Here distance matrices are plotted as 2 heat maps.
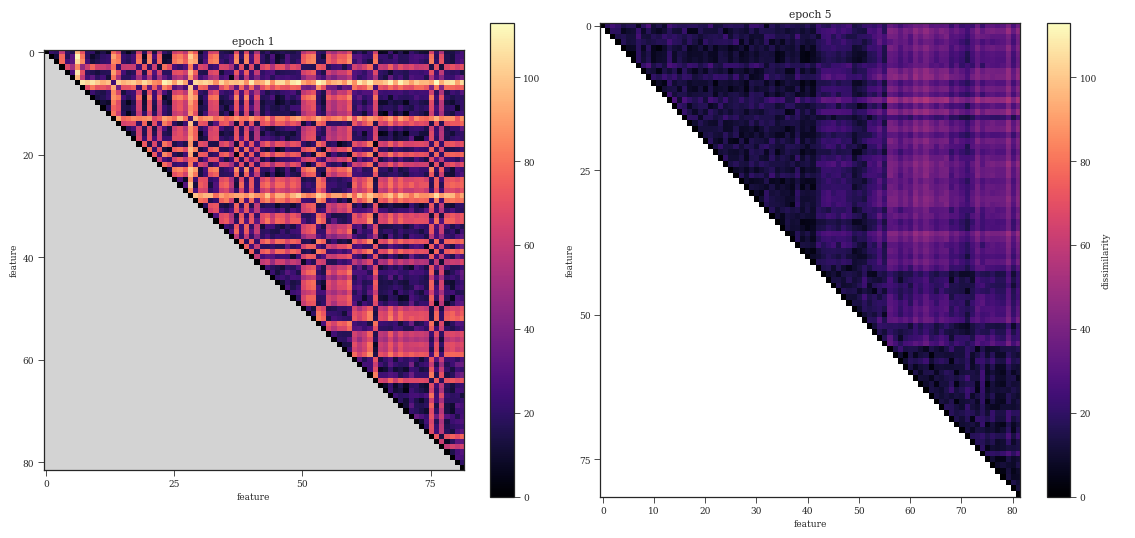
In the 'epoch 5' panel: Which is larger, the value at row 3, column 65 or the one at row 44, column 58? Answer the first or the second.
the first
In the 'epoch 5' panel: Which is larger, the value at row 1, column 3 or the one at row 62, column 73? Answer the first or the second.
the first
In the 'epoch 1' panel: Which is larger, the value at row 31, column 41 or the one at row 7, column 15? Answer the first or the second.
the second
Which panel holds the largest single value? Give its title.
epoch 1
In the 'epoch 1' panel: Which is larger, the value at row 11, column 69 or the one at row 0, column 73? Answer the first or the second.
the first
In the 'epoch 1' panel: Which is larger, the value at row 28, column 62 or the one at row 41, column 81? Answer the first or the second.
the first
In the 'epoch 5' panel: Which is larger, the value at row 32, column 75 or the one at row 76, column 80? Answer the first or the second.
the first
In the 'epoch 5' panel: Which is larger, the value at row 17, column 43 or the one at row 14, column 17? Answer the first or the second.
the first
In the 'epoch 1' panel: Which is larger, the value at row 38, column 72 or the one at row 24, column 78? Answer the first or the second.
the first
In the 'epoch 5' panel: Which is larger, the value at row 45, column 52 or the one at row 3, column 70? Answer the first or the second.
the second
